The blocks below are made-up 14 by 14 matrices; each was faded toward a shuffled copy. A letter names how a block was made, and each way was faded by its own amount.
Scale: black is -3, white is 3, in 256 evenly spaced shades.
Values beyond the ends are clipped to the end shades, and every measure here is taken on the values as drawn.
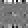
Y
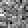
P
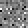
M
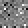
M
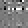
Y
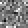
P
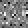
M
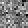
P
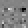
Y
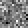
P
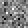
P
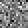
P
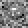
P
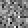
P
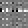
Y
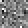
M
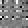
Y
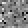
M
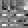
Y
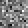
M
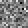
P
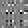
Y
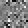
M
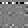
Y
